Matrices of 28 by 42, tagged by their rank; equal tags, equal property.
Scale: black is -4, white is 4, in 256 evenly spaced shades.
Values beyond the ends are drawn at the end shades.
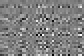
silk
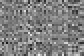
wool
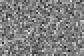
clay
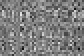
wool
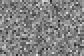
clay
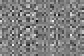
silk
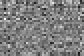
wool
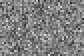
clay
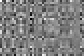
silk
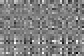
silk
